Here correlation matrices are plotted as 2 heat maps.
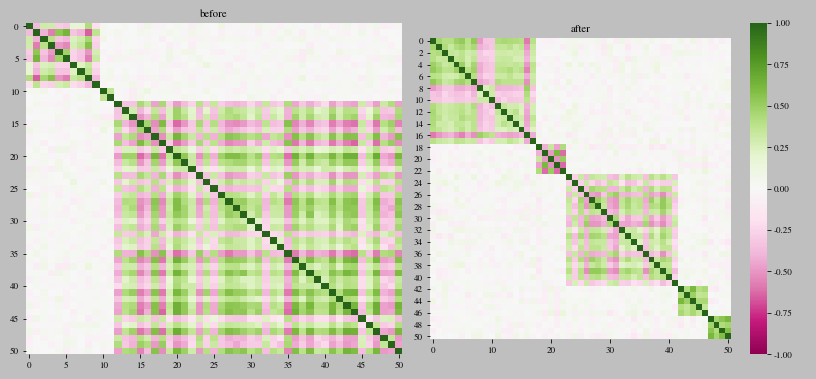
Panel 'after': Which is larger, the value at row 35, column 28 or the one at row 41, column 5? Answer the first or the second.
the first
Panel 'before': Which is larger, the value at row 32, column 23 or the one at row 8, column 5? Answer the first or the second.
the first
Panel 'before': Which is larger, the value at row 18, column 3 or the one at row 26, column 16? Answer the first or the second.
the first
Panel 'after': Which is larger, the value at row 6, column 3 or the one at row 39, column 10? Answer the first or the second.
the first
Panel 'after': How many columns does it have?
51
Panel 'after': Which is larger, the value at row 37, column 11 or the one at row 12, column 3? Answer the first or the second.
the second
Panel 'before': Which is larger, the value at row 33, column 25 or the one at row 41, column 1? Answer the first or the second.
the second
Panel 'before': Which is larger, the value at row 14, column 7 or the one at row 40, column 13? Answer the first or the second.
the second
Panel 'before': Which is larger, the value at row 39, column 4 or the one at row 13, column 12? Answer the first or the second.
the first
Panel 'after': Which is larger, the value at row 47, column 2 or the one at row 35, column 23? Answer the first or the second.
the second
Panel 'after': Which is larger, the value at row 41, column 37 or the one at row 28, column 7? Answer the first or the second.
the second
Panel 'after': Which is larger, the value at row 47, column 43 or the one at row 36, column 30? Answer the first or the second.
the second
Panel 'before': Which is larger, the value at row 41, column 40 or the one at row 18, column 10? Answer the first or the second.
the first
